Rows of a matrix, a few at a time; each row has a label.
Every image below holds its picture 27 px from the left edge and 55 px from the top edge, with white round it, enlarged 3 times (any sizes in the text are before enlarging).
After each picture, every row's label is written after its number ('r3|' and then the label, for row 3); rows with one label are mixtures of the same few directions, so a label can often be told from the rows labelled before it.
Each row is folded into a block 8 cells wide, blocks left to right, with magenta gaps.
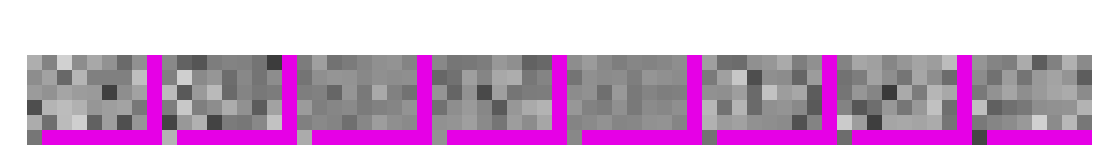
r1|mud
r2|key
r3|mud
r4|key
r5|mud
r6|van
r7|key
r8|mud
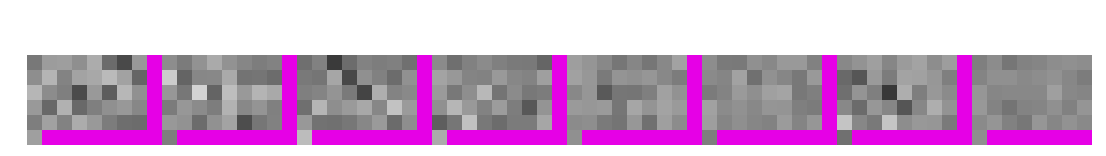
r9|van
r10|mud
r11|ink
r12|key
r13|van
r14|van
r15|key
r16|mud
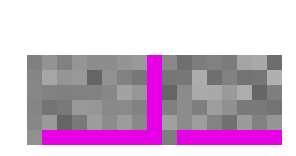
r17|key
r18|van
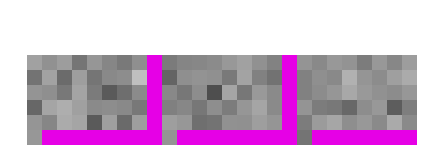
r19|mud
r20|key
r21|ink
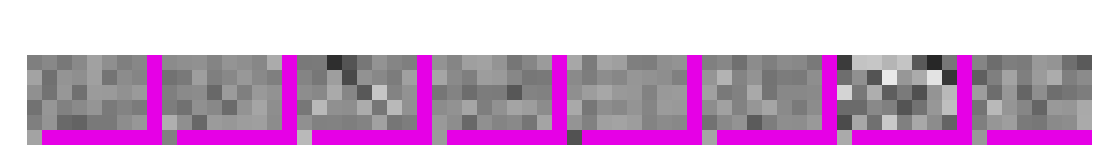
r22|mud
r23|key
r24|ink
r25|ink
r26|mud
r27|key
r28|van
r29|key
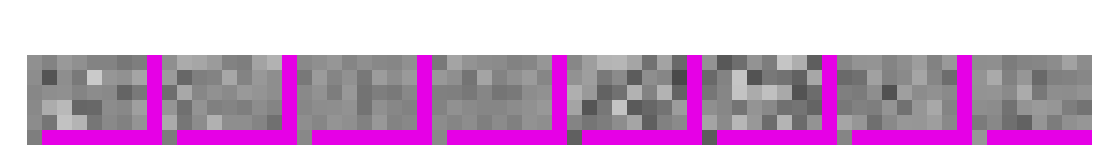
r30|key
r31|key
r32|mud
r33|van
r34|ink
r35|van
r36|key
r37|key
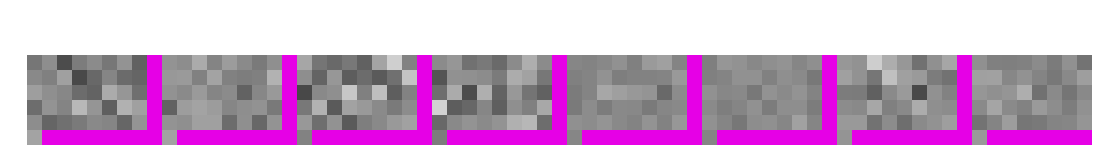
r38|ink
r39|mud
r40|van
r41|mud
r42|van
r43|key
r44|ink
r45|key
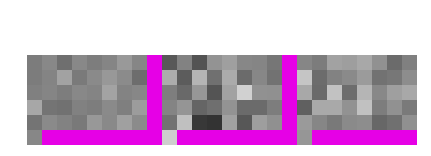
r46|mud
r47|mud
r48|mud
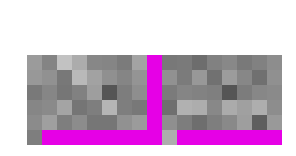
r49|ink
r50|ink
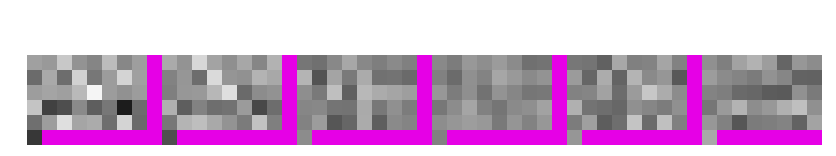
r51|ink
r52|ink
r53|mud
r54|key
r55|mud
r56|ink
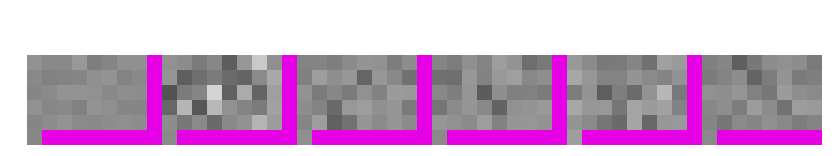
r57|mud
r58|van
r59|key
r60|key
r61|van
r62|ink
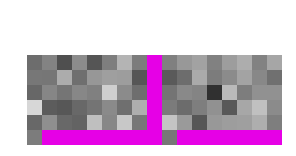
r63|mud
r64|key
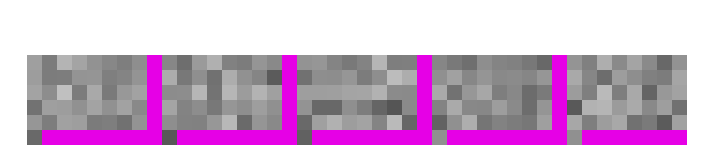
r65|mud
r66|mud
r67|ink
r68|key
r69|mud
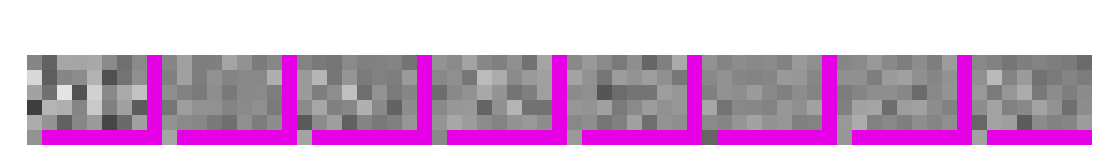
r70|mud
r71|mud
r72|key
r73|ink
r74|van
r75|mud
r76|ink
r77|key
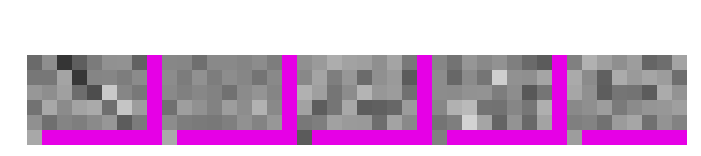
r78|ink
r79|ink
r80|ink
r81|key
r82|van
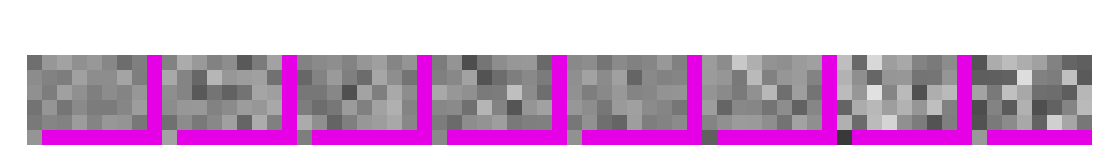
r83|van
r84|van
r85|key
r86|ink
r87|key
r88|ink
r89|mud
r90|van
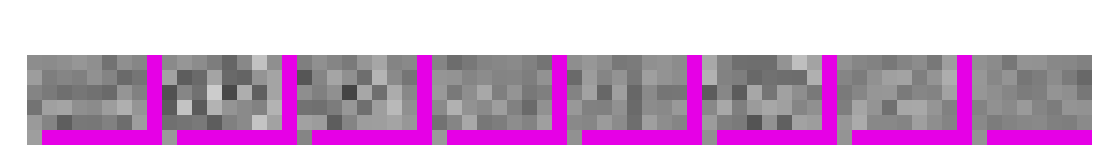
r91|ink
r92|van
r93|key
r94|key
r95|mud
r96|van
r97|ink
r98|ink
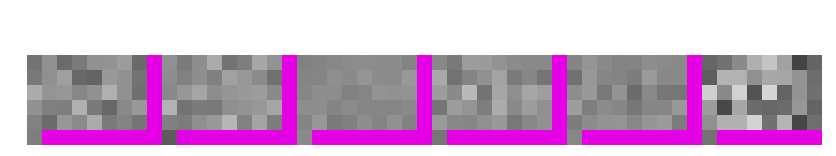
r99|ink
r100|mud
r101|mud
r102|mud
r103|mud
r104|van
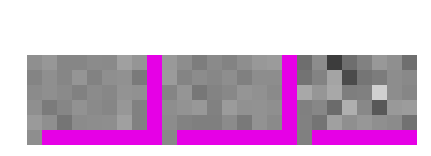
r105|key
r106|van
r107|ink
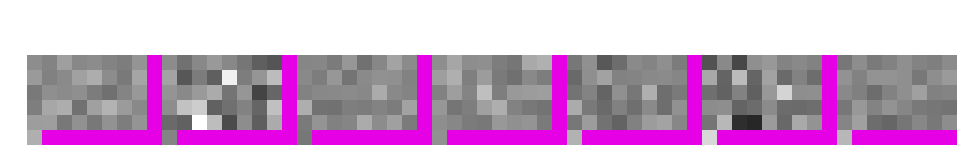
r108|ink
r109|key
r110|mud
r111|key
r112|mud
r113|mud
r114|mud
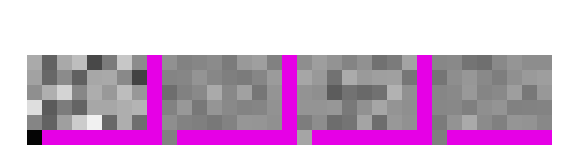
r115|mud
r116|van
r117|van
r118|ink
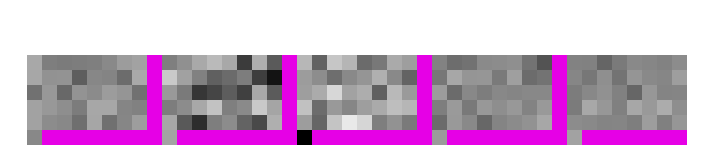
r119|van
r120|ink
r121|mud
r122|key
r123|ink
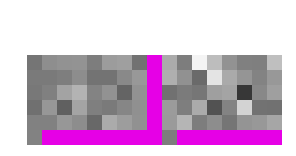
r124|van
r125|ink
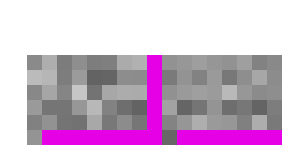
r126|key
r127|ink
